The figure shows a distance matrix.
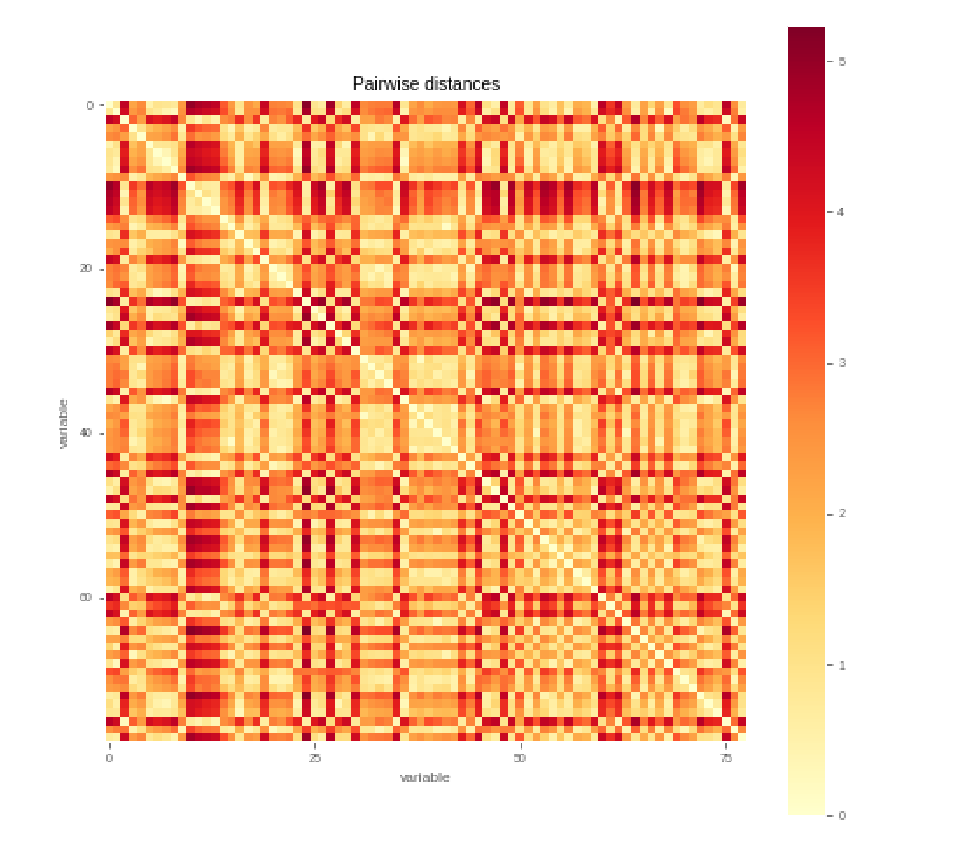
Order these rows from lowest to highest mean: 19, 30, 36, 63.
63, 36, 19, 30
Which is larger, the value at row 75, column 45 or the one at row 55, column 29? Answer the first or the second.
the second
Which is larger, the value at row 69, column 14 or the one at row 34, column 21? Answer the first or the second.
the first
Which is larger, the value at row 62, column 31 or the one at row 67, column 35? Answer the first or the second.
the second
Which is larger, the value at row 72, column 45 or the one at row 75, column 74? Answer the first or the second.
the first
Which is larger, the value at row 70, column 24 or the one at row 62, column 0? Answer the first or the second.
the second
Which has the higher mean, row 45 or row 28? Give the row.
45
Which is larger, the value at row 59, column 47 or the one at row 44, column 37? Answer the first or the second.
the second
